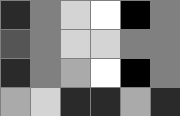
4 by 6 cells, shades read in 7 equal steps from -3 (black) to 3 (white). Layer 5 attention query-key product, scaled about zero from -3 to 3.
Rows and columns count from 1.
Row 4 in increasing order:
-2 -2 -2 1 1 2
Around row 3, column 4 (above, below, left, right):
2 -2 1 -3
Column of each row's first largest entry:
4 3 4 2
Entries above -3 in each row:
5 6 5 6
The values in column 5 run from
-3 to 1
